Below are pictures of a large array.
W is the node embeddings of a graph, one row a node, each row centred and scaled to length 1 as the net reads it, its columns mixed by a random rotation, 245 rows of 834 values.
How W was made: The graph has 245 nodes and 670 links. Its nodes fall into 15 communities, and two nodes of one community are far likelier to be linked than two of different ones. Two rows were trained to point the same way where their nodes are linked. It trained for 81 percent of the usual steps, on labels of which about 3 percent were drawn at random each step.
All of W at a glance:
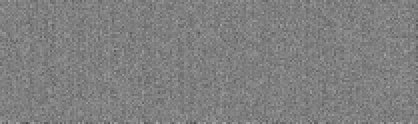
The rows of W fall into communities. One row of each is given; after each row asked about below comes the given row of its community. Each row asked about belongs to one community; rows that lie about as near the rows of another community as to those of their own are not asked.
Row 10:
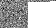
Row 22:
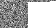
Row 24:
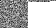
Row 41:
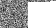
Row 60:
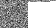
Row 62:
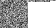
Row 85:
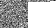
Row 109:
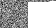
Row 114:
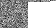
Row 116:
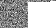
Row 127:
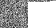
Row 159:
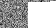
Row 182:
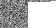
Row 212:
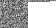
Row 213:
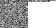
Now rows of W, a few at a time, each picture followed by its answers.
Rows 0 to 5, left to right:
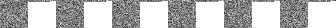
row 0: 62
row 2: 62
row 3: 62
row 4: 62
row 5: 116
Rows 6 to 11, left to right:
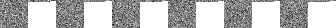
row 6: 212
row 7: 109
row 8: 159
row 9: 213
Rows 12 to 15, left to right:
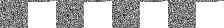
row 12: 182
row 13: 159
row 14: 159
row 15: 109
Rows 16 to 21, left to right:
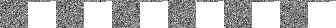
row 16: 62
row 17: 41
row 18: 85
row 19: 213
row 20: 109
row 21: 10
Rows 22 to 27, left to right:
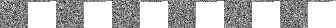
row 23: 10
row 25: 10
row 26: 114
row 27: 127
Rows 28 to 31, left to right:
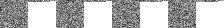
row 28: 109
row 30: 24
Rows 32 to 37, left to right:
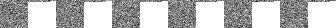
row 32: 212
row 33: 41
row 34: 24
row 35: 10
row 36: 60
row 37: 116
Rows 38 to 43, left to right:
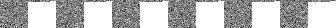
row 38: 62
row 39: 85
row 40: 159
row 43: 213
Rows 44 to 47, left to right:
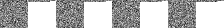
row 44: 213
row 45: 114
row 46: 41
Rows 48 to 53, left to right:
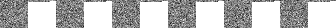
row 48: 62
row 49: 116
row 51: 62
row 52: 116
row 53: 116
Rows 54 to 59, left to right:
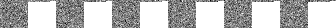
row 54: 60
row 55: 62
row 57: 159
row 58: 24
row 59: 24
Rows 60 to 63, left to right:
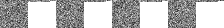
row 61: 114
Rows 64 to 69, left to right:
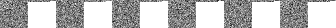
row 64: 22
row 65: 41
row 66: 41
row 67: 22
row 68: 85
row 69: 22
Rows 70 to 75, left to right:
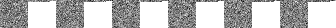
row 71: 22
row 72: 24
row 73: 24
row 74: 22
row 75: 213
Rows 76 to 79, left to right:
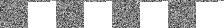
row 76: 41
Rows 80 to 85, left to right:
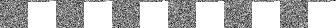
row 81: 109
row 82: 41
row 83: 116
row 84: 60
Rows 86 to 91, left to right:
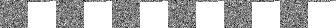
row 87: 24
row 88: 116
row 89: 60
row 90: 62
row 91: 114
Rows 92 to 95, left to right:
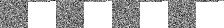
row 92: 85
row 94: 212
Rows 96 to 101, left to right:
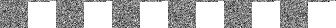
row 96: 85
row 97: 116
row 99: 159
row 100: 212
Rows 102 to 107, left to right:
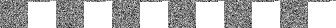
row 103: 127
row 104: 182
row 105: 159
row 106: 159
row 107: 62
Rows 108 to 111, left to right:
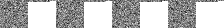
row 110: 213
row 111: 10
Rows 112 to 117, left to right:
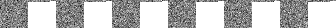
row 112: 41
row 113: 85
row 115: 213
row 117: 60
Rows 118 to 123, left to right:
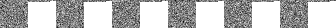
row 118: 182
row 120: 62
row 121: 213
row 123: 114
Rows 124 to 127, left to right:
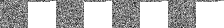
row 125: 109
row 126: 109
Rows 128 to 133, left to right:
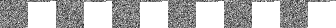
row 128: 116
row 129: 182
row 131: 22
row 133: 182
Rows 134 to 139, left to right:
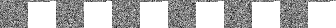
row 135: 116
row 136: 60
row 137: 127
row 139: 85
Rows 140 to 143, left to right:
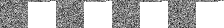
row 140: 24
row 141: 60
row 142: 24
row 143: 212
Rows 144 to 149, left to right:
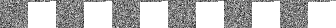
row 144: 62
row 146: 109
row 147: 60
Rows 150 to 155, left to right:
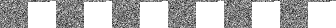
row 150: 22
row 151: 85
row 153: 62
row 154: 24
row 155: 212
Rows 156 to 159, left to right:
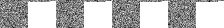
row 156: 127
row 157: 127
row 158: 114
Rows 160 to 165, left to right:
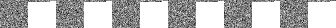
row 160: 41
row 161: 212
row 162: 85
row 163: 24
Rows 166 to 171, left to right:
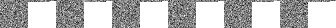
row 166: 22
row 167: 116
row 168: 182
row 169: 212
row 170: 41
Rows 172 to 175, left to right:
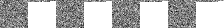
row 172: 116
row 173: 60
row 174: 85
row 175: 182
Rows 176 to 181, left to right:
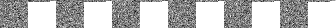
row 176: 213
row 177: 213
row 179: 114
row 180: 212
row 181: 85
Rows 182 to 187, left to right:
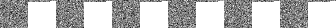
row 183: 159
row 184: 182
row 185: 41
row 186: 127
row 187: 60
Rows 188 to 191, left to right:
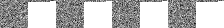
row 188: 213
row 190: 213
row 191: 212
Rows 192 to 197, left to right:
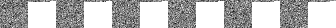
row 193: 212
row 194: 109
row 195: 22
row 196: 182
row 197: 41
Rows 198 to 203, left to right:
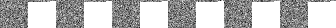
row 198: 10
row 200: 60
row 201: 159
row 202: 41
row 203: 159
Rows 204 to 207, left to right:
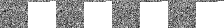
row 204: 85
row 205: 85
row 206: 10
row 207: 10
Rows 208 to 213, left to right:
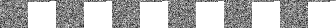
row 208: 24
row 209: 116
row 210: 159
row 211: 212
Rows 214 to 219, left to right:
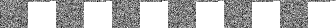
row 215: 24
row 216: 213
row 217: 85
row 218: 109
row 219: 62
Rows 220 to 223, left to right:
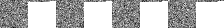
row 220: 127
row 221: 116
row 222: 116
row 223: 159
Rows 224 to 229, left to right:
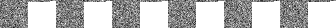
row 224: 127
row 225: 24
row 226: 127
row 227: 116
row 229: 213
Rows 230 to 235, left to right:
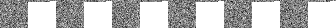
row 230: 85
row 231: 24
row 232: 62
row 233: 114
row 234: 10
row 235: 212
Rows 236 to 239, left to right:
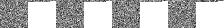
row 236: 60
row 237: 212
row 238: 85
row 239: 22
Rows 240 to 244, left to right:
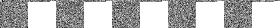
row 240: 159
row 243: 41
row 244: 213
